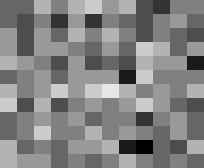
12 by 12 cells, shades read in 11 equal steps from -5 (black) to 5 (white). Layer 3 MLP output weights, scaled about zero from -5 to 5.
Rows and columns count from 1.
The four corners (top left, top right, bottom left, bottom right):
-1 0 2 -1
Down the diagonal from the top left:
-1 -2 1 1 1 1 4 1 -3 -1 -2 -1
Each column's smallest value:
-1 -2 0 -3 0 -3 -1 -4 -5 -3 -2 -4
